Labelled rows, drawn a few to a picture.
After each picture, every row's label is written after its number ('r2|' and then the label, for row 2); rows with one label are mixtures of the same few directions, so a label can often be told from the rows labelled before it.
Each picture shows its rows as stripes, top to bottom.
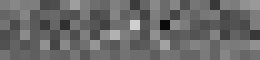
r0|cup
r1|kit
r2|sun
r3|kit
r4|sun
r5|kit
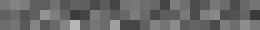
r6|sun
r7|cup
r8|cup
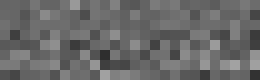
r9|cup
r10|cup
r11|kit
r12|sun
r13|cup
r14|kit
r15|kit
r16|kit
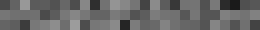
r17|kit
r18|cup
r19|cup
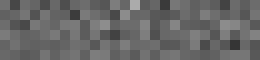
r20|sun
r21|cup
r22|kit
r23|kit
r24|kit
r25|kit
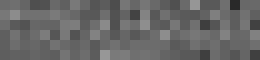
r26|kit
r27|sun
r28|kit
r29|sun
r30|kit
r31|kit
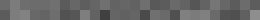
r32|sun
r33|kit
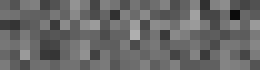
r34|cup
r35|kit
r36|sun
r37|sun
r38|cup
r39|cup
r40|kit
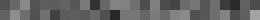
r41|kit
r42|sun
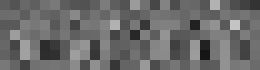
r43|cup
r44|cup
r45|kit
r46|sun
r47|cup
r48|cup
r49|kit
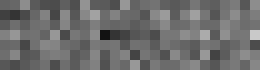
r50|cup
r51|sun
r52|sun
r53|kit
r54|cup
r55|cup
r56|sun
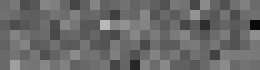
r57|cup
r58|kit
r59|kit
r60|sun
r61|kit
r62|cup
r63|sun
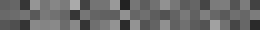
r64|cup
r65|cup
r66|cup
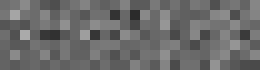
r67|cup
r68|sun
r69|sun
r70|cup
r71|kit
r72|sun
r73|cup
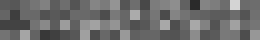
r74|kit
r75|sun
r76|sun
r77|cup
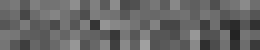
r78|cup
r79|cup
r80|kit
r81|kit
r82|kit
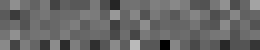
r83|sun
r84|sun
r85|kit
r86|sun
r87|sun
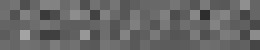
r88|cup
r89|cup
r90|cup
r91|cup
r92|sun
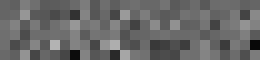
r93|cup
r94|cup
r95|cup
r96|cup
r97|sun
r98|cup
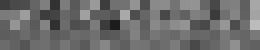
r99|sun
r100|cup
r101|sun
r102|sun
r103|kit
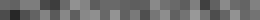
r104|cup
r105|sun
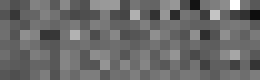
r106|kit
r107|cup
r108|kit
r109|cup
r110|cup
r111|kit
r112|kit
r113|sun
